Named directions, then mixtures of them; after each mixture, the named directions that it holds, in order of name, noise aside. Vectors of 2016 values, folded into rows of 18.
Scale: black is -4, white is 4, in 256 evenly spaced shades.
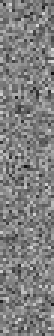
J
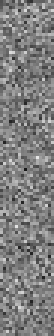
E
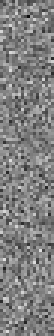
E, J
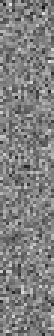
J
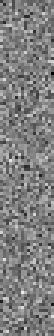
E, J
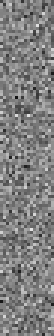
J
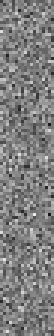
E, J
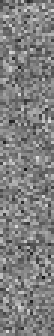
E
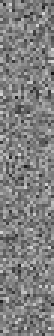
J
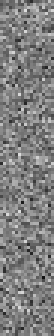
E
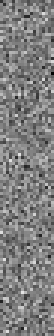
E, J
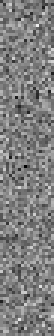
J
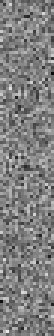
E, J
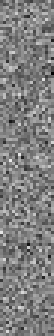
E, J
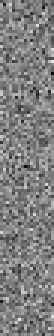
J
